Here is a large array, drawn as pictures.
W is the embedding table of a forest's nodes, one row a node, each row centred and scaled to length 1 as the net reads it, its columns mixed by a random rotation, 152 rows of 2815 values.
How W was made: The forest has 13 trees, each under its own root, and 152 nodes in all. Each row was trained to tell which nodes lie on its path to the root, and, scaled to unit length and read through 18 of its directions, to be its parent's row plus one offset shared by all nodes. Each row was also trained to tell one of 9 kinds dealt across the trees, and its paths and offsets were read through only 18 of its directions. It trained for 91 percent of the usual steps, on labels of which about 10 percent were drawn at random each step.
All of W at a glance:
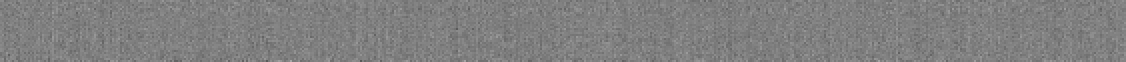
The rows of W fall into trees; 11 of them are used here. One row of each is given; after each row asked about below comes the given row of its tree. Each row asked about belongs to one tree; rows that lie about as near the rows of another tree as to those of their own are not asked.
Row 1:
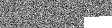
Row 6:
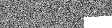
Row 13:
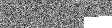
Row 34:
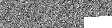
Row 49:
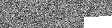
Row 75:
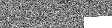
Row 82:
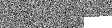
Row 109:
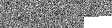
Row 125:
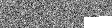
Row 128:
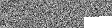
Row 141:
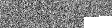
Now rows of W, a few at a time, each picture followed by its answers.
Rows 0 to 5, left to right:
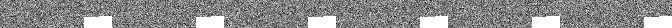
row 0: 75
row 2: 109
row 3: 6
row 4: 1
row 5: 125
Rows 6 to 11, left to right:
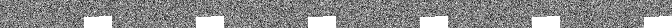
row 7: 75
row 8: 109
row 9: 141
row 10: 75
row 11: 82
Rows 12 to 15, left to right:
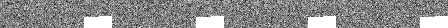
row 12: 13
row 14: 141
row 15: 75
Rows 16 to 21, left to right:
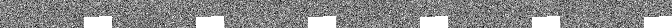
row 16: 141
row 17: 125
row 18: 1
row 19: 128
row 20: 125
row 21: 1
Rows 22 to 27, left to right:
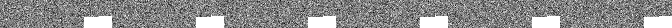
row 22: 1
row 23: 49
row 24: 1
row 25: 141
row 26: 13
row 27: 75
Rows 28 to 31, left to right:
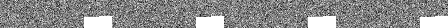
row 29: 109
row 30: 75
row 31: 128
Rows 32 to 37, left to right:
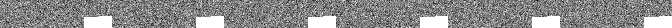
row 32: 75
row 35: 6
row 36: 1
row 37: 1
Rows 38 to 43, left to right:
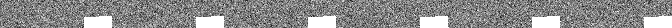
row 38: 34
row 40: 109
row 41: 125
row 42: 1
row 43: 75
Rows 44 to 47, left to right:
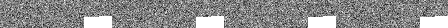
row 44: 125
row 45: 34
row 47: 49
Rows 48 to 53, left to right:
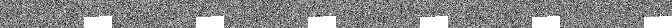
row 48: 13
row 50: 128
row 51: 141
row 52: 109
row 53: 82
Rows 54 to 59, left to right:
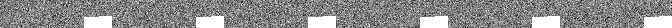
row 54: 1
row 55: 109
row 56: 128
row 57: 49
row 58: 34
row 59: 125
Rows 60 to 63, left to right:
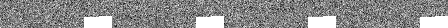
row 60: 34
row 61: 13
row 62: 49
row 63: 82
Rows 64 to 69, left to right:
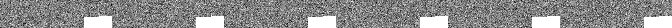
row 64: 49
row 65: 141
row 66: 6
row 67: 1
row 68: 141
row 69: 128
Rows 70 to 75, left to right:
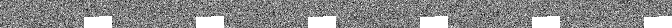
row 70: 109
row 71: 128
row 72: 128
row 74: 128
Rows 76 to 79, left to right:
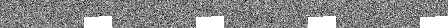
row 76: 1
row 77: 128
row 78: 141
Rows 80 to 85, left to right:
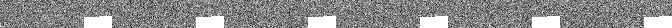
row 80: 34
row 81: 125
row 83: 141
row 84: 75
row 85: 125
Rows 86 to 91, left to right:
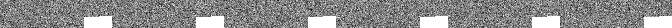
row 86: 34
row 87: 141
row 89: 109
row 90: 125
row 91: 82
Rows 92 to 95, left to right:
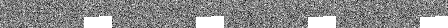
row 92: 141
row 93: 125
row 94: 125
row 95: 125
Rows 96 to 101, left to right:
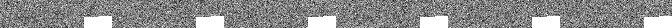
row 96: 109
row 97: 75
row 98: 128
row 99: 109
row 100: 109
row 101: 125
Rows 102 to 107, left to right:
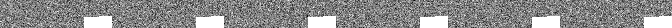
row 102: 75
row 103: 75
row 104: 82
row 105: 49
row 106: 49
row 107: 75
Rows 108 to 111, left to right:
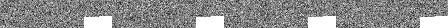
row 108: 128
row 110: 75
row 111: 6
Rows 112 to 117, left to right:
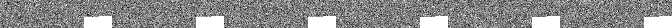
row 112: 109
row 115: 1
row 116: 1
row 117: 49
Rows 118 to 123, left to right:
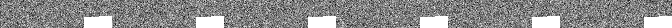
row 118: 82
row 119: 128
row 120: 49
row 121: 13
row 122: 128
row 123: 49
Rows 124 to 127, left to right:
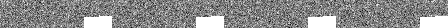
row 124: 141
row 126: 82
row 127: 13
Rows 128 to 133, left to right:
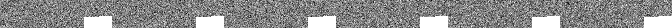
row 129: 128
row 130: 128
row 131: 13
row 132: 13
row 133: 109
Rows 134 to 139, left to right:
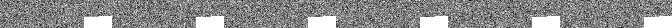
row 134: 128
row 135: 141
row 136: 6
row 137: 109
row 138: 75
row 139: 75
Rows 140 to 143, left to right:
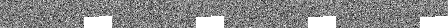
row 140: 125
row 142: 109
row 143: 141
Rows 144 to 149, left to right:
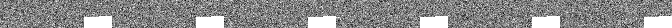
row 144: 82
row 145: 125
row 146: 13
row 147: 109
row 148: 125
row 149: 82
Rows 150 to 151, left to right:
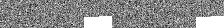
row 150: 82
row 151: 34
